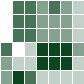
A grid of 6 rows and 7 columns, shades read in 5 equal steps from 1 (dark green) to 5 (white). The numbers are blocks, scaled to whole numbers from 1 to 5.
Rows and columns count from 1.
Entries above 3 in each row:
2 2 2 2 3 4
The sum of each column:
23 16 16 15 14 15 23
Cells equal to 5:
4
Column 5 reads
2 3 3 1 1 4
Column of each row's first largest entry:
1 1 1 2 2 4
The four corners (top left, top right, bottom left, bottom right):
5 4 3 4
